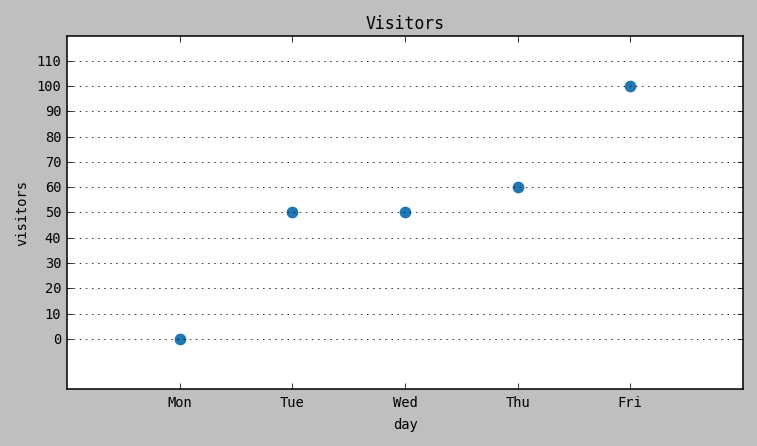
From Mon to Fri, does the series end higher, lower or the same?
higher
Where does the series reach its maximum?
Fri
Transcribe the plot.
Title: Visitors
x-axis: day, ticks Mon Tue Wed Thu Fri
y-axis: visitors, ticks 0 10 20 30 40 50 60 70 80 90 100 110
Values:
0 50 50 60 100
